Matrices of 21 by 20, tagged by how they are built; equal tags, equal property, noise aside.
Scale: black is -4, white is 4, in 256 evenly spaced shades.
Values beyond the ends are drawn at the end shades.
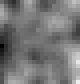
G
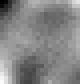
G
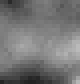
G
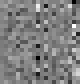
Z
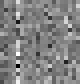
Z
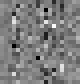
Z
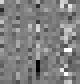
Z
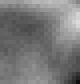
G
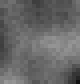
G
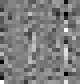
Z
